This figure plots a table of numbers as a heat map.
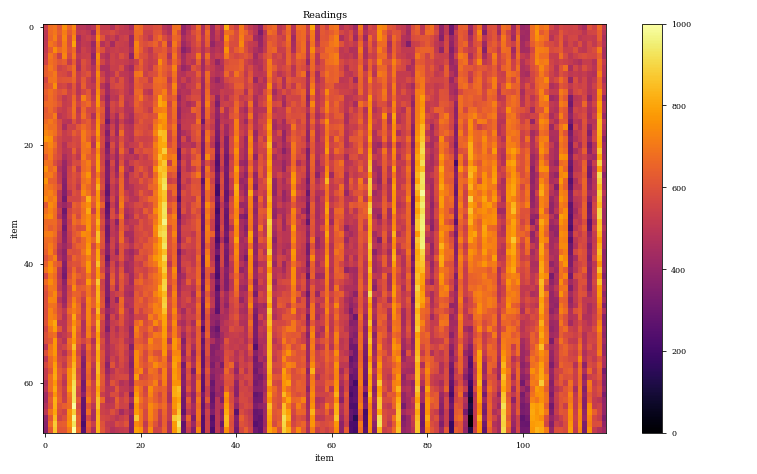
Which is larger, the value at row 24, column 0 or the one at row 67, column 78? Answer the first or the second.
the second
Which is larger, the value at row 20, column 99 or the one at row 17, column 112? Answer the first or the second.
the first
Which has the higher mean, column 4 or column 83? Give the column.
83
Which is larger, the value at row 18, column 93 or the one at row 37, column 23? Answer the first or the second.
the second
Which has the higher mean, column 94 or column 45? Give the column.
94
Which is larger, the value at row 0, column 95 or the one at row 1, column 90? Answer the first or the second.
the second
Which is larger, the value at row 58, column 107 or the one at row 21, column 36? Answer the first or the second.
the first
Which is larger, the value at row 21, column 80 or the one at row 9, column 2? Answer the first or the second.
the second
